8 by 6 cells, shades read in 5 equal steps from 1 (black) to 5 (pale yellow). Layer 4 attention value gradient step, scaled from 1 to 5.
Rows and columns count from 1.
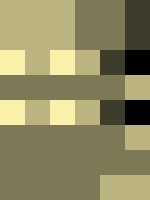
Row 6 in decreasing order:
4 3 3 3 3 3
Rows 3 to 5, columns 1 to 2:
5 4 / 3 3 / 5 4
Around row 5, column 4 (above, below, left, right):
3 3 5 2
